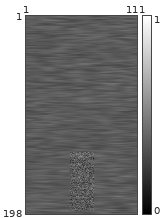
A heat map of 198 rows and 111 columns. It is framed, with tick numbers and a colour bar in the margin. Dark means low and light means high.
Grain: streaks across. Slope: none. Mirror symmetry: none. Roughest part: bottom middle. Odd patch: rougher, in the bottom middle. Histogram: heavy tails on both sides.
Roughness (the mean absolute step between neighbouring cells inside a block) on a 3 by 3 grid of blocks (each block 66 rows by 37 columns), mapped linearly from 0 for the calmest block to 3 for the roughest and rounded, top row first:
000
000
030
